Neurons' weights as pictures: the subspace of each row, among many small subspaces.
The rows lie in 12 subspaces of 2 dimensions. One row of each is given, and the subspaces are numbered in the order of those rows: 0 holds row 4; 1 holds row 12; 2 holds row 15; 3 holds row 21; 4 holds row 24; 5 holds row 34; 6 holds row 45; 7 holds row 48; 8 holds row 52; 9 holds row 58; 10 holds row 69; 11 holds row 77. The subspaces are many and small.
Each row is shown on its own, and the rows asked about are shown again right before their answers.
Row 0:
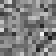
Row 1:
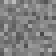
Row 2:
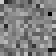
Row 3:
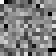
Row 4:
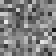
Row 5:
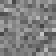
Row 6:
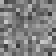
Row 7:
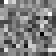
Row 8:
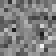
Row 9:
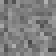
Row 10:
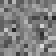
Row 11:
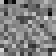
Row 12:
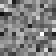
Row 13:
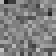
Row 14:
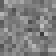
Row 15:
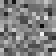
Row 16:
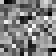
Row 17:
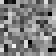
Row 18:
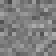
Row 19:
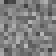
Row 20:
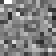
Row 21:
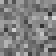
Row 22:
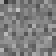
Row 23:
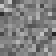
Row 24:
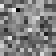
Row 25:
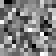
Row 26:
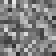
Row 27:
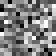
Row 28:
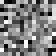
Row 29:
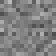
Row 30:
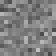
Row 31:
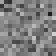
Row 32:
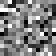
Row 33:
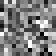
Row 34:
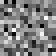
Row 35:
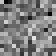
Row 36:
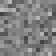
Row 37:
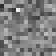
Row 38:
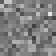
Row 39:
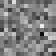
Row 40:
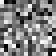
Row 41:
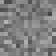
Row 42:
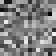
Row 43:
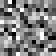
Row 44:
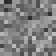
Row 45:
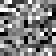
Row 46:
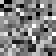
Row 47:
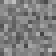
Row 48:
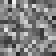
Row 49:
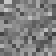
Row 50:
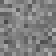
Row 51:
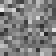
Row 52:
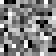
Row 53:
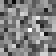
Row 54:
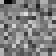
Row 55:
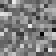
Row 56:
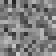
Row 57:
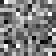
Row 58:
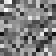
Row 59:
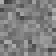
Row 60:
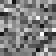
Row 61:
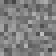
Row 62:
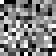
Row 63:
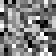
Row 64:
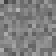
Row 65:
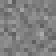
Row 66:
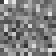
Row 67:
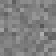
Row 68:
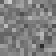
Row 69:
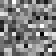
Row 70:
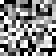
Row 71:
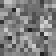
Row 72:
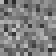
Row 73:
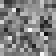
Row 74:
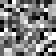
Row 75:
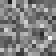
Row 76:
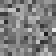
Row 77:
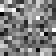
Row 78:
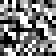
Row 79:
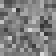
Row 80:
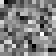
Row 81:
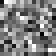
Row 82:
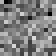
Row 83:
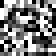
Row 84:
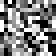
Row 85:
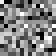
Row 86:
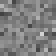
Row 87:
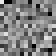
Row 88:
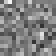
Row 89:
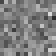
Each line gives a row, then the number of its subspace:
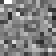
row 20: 4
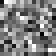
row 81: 11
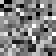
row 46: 1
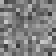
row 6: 0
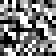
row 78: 7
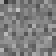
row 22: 7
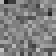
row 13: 2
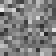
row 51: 11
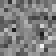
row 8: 3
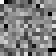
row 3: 3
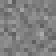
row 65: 5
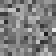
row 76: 0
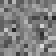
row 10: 3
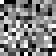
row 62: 5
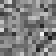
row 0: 2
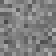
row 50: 0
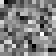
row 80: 11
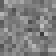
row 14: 11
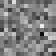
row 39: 2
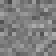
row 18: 10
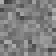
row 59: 11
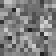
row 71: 4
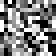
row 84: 8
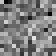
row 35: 9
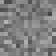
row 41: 6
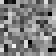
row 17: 8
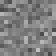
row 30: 6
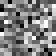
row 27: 8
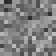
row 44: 9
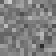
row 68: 3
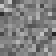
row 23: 1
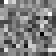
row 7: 6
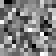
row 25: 4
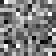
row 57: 0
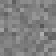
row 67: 2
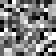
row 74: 2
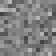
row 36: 6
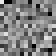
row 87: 5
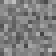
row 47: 10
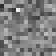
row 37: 4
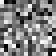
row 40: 0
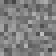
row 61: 10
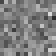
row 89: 3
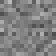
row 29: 10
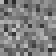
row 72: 5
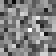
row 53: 0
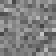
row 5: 9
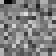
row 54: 10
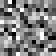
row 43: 5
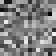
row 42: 6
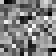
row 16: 9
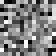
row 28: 8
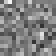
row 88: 5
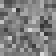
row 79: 4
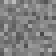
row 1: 10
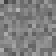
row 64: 7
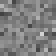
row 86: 1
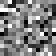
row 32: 6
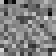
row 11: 2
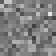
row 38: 1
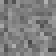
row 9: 8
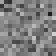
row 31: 1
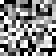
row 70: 5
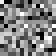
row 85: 3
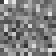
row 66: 5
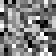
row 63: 8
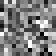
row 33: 8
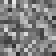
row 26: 7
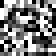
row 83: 11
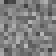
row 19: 10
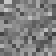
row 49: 9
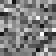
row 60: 9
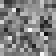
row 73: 4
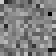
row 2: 3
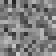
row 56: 7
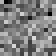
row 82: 9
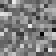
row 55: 1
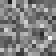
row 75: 7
